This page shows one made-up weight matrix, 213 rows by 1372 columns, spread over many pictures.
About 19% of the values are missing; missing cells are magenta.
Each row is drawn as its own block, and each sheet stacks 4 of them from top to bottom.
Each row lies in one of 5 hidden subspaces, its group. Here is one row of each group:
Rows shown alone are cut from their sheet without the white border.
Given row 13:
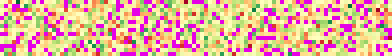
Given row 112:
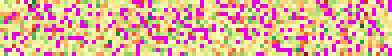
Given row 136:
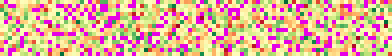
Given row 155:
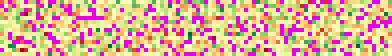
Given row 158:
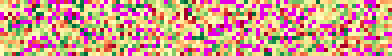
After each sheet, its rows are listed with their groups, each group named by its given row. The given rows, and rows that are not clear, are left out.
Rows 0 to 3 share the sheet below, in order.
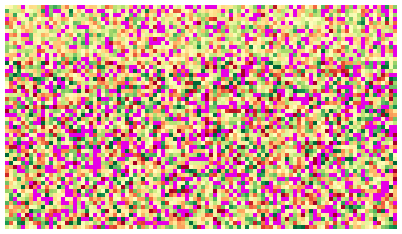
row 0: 136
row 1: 158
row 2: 136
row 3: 155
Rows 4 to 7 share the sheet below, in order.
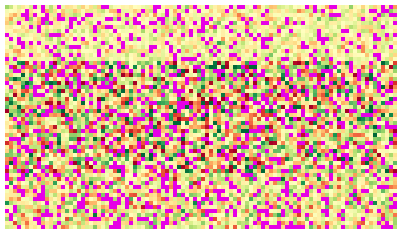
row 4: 155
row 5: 112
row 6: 136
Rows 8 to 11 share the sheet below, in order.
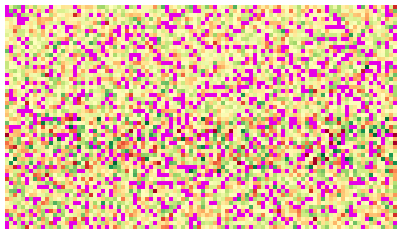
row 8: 13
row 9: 158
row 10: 136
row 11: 112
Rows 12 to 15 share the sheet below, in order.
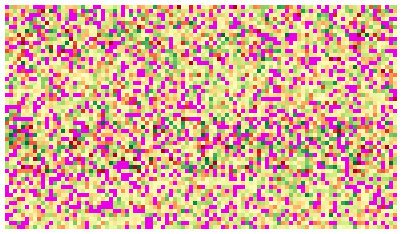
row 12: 13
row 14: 158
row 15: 13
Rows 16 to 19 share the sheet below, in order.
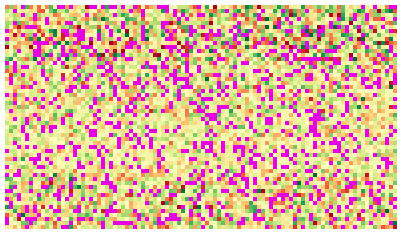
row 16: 13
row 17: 136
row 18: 155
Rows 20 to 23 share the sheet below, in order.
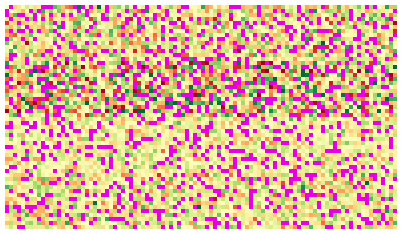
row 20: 136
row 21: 155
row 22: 136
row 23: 155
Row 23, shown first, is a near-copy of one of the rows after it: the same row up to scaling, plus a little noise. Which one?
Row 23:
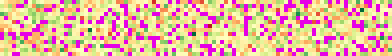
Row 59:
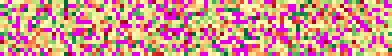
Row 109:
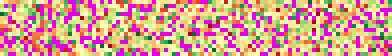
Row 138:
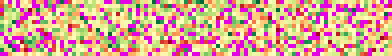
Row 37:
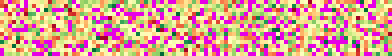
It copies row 109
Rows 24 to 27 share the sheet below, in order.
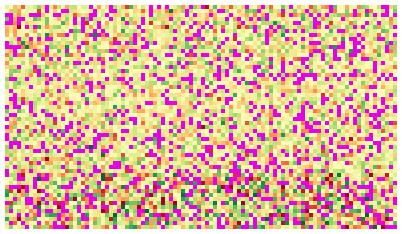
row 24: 155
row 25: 155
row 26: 112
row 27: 112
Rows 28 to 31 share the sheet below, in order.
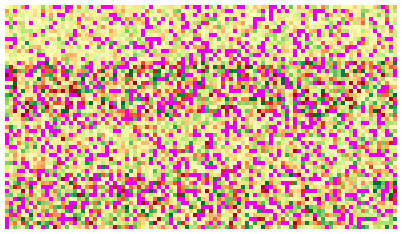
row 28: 136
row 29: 112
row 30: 158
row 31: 136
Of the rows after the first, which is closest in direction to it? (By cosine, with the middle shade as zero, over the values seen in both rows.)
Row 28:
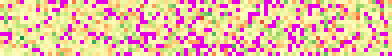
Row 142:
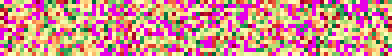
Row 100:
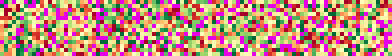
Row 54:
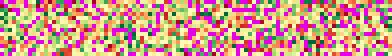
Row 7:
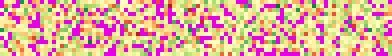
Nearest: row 54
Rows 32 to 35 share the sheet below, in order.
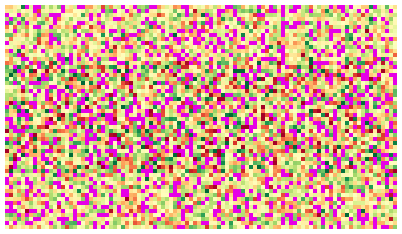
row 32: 112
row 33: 155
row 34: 158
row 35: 136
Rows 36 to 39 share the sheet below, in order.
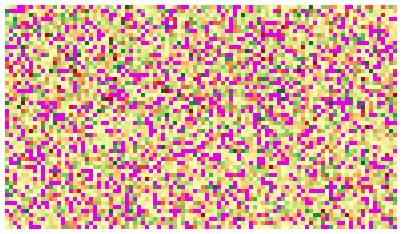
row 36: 155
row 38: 155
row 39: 136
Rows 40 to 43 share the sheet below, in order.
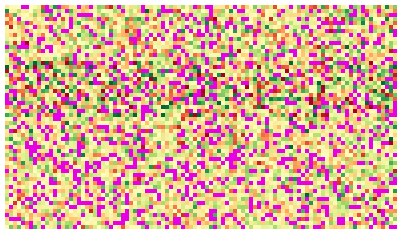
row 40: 136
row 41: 112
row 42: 136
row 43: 13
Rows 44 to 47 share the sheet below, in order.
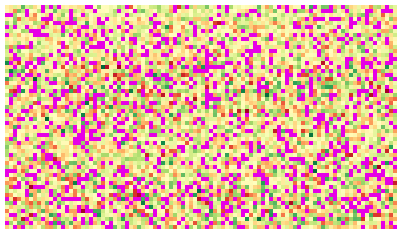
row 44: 155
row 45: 158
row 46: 112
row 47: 136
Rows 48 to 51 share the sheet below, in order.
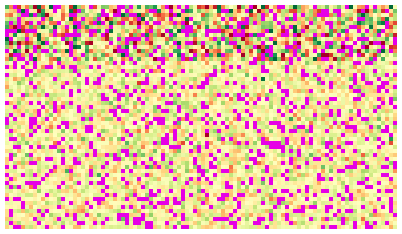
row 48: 158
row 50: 136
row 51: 136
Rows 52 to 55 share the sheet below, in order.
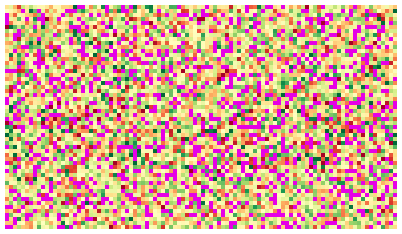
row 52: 13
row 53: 158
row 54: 136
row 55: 112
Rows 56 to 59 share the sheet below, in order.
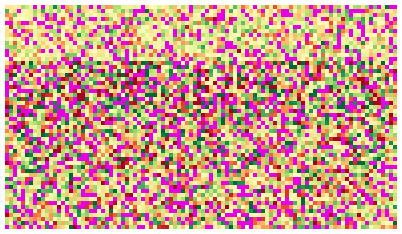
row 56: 136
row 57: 136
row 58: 158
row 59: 155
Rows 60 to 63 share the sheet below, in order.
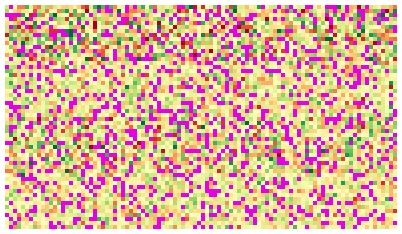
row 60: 13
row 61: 136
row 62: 112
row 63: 13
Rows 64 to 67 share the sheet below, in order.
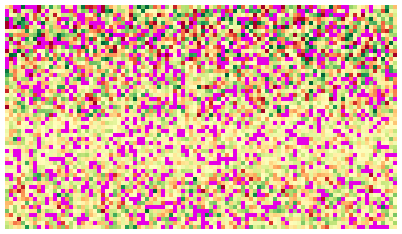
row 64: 112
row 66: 158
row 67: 112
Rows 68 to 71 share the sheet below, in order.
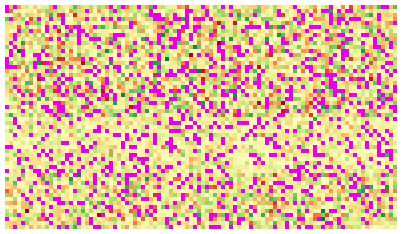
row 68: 155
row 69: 112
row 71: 136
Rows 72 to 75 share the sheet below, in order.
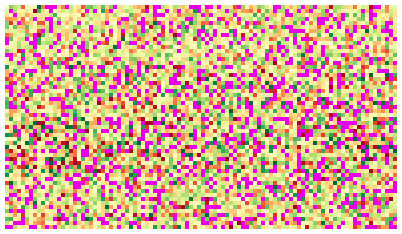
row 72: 112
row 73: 136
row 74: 13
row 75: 158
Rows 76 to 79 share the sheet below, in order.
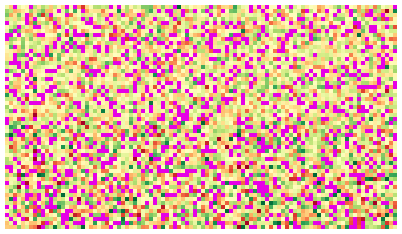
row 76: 13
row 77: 158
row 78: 158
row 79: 158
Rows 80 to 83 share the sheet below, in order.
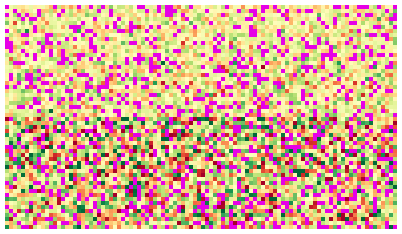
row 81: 13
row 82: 155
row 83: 136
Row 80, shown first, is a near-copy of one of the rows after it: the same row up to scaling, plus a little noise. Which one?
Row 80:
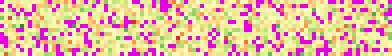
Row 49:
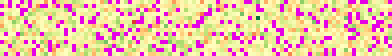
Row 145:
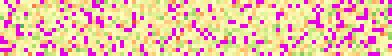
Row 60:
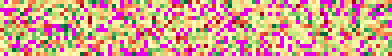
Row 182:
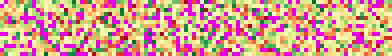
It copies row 145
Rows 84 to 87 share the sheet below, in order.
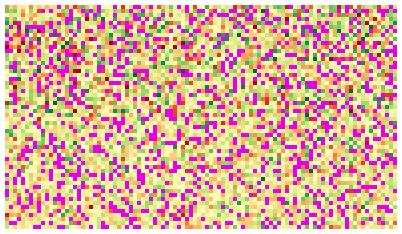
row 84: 13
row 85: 13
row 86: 112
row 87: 13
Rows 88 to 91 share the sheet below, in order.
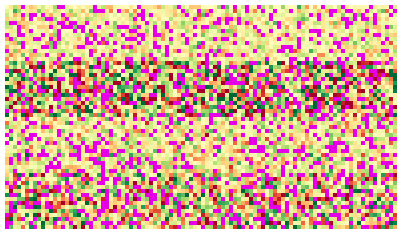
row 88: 112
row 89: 136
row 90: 136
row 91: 158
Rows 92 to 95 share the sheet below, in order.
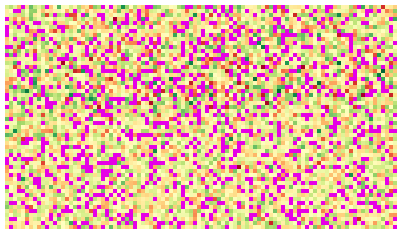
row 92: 13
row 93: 13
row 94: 158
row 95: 158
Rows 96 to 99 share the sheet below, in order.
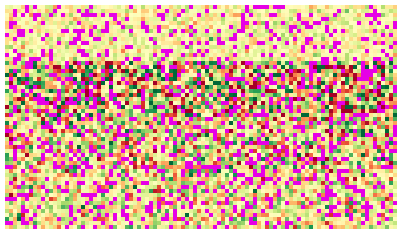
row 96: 155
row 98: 136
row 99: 13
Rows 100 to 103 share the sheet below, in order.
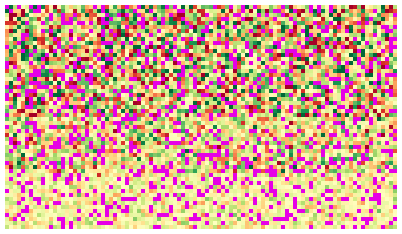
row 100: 158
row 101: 158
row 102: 13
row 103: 136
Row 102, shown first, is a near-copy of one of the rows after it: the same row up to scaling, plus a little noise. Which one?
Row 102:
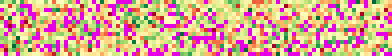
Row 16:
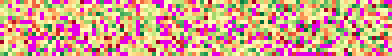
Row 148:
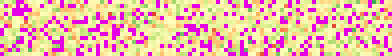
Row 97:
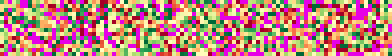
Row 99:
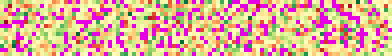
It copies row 148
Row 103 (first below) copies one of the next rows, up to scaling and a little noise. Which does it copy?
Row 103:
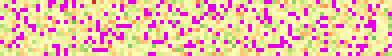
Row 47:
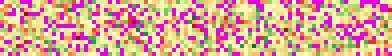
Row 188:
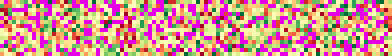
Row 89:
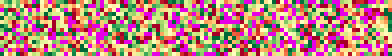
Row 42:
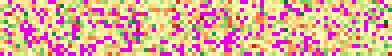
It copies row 89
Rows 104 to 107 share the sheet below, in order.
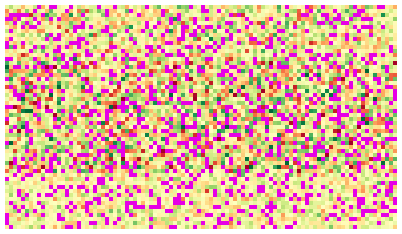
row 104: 155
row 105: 155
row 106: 158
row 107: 136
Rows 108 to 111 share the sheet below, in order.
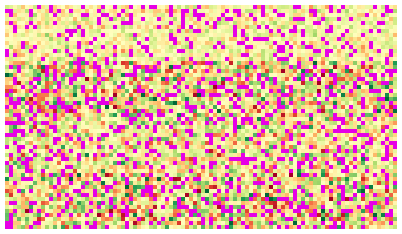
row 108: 155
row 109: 155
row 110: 155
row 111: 136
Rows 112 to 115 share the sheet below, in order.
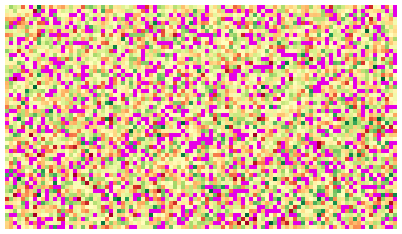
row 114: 13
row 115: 158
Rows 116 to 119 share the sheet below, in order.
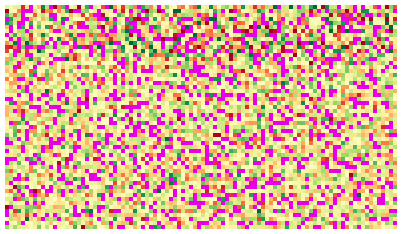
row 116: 136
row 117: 155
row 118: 155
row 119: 158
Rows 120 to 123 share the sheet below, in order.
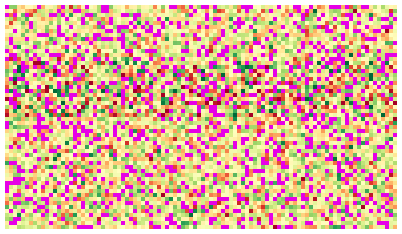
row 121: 112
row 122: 13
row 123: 13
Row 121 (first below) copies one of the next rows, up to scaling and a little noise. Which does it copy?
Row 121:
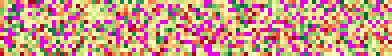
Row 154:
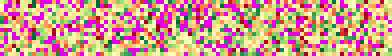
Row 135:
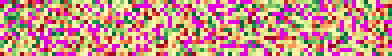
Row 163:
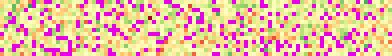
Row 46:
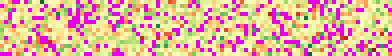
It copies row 163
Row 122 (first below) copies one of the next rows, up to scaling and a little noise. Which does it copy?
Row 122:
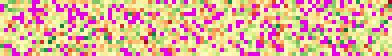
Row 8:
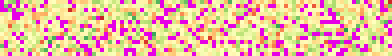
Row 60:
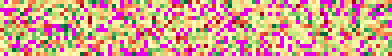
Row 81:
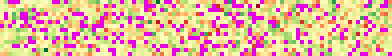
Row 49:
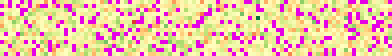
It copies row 8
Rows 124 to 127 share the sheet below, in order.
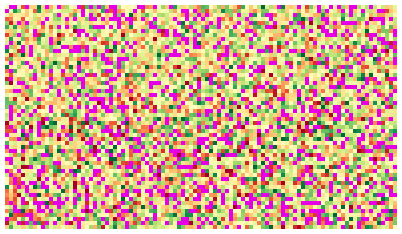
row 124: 112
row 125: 136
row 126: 155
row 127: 155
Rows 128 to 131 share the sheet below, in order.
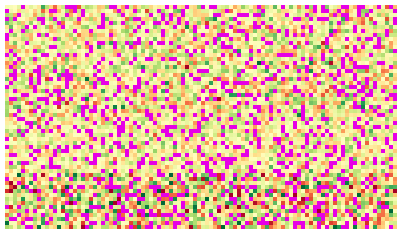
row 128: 136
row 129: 155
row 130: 112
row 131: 158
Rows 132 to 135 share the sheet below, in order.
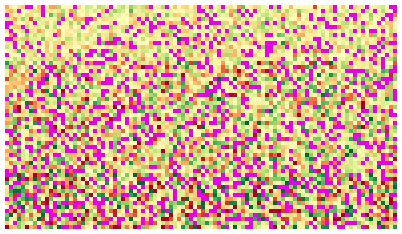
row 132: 155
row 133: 155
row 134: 112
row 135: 112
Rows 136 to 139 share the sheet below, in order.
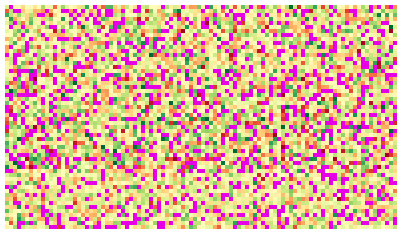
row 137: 158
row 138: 155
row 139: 13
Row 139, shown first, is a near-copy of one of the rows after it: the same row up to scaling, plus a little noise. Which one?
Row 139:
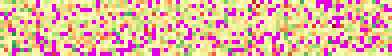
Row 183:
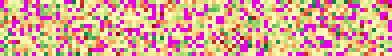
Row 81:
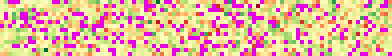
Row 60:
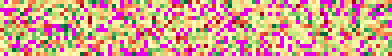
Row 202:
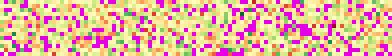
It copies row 202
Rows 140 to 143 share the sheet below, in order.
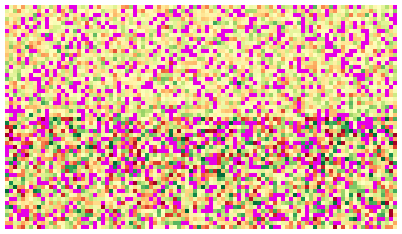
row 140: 155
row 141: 158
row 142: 136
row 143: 158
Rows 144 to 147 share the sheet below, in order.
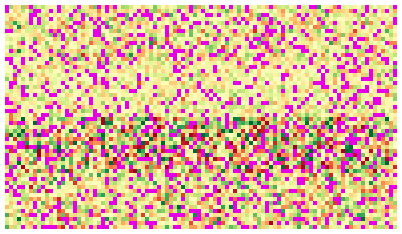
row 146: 112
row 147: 155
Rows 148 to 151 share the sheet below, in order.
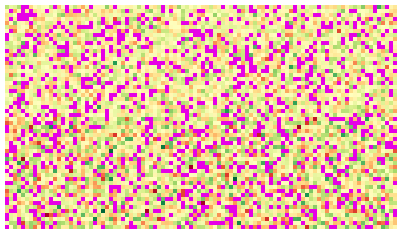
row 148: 13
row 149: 158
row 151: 112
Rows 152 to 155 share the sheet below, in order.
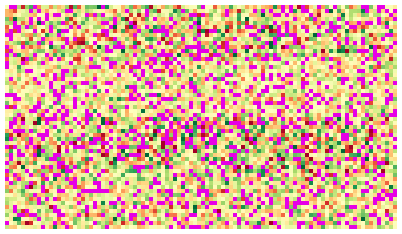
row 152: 136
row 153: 158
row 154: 112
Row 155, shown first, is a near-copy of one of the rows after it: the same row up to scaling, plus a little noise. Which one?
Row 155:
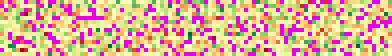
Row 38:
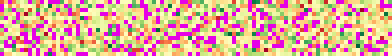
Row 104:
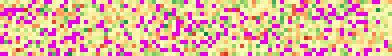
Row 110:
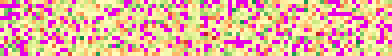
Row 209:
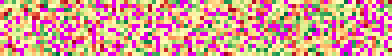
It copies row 38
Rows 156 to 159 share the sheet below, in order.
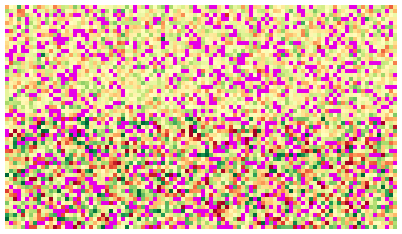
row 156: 158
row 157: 13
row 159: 13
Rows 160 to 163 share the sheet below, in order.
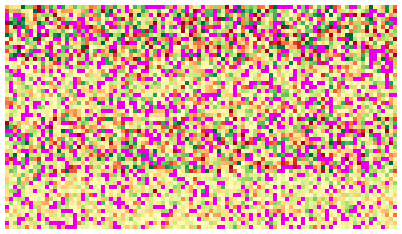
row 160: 112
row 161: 136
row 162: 136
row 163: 112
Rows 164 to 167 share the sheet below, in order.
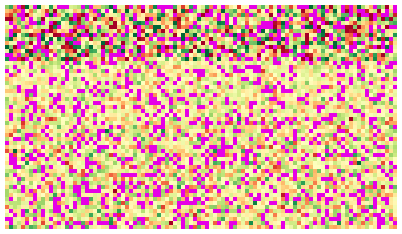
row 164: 112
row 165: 136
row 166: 158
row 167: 158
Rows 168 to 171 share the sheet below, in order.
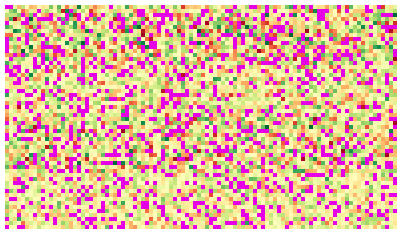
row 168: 136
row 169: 155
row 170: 155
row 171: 112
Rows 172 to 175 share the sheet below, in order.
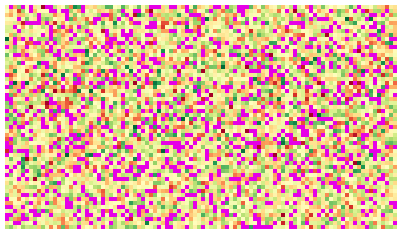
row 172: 158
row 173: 112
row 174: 158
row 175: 112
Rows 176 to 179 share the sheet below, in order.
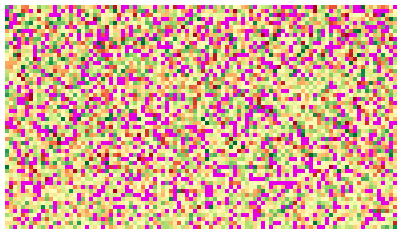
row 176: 13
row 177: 158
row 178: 158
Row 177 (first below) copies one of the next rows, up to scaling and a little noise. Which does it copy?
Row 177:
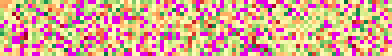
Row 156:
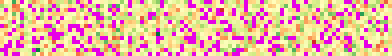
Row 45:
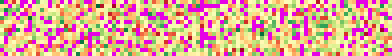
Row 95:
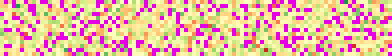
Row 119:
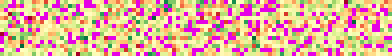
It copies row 95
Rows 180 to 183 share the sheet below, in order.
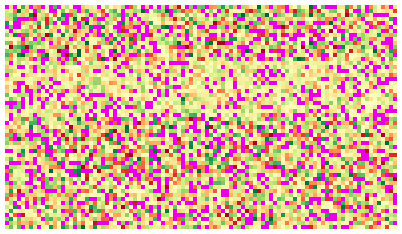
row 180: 155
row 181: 13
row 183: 13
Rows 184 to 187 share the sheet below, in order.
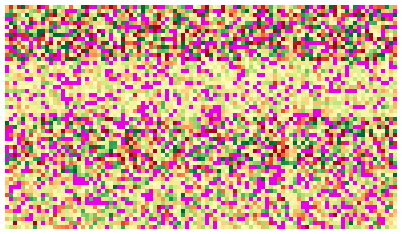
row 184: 112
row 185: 158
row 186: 136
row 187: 13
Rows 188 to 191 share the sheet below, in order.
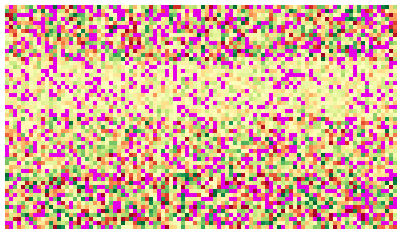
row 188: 136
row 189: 112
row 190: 136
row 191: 155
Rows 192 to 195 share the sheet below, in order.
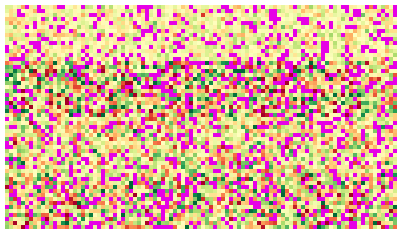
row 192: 112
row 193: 155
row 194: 13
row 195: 112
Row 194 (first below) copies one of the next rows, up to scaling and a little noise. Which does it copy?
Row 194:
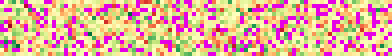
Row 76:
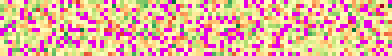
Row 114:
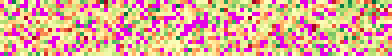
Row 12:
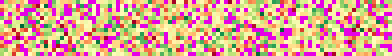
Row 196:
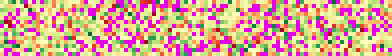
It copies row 196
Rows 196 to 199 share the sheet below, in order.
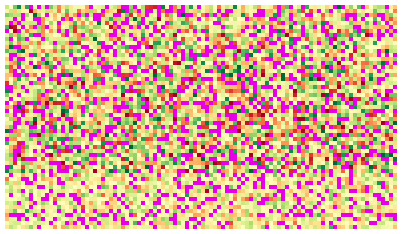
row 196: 13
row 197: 112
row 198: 112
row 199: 136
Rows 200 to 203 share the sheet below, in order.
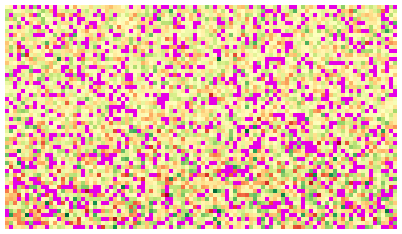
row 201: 155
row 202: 13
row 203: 155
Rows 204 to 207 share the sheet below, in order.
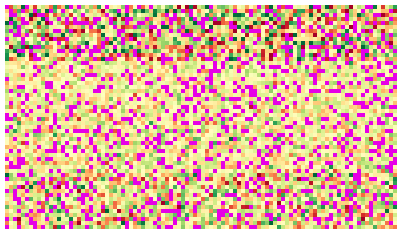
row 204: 155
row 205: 158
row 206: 158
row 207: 155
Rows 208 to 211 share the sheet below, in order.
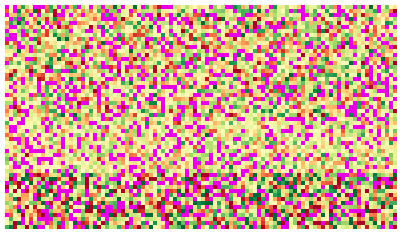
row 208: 112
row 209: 155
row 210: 136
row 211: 13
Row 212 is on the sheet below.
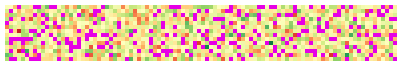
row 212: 158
